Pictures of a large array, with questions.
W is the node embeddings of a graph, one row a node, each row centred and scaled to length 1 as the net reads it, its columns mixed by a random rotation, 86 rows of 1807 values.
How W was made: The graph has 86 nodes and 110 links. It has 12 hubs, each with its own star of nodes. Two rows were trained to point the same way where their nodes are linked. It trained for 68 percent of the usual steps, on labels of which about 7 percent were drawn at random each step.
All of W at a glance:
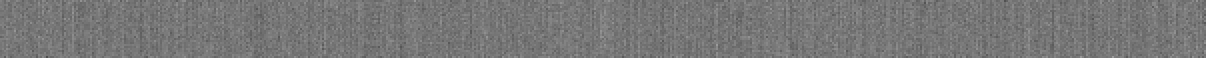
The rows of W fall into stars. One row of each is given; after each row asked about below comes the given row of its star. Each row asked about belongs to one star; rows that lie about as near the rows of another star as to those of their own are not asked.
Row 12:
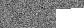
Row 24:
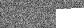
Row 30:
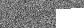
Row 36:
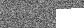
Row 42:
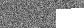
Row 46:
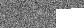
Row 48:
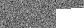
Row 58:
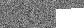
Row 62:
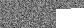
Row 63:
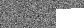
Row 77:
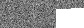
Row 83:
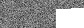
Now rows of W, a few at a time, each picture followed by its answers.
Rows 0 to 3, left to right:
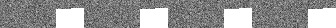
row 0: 58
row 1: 58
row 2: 62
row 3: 46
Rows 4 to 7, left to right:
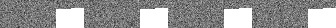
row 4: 63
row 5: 46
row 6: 42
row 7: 83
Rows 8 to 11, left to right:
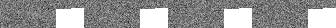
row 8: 48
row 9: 36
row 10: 24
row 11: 46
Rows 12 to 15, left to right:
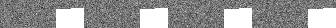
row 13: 12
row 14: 48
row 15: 42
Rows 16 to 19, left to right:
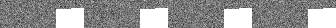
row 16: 62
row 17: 83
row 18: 36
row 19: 46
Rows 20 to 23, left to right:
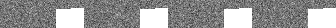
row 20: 46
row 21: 48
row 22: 63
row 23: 30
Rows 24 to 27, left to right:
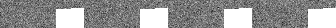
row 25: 83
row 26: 46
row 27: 58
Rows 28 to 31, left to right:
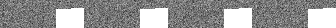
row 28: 58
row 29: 30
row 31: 77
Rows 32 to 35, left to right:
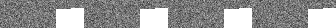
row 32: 46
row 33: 48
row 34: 48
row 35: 36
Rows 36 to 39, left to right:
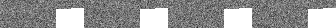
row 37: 62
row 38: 30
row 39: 58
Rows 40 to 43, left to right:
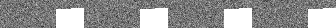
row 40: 83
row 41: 30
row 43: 83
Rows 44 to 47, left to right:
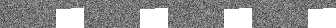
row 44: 83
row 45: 77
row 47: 62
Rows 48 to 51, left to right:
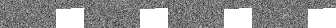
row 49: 30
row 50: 58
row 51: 48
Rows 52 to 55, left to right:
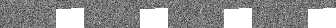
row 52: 58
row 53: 24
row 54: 77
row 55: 77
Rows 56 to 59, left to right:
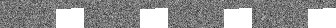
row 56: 77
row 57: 62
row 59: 63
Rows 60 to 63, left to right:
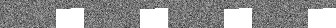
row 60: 46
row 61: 83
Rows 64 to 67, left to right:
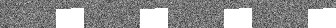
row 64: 24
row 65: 42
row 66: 42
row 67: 62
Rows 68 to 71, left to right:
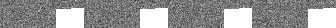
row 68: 12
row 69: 63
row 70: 77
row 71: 36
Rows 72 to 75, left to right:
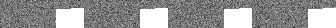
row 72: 12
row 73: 42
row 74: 42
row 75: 24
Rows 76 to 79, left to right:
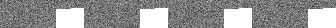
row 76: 63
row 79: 12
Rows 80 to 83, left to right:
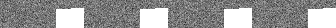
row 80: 83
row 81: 42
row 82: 63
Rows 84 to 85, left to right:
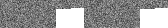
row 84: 58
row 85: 12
